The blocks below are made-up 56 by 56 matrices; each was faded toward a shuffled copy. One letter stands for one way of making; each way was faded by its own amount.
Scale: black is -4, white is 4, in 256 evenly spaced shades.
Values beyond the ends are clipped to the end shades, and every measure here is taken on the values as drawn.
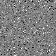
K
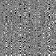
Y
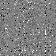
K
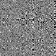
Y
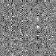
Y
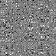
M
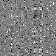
M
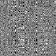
Y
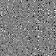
M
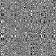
Y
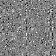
M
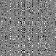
Y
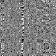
Y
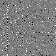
K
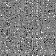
M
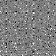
M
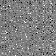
M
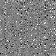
M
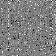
M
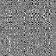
Y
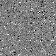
K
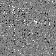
K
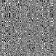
Y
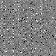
M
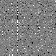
M
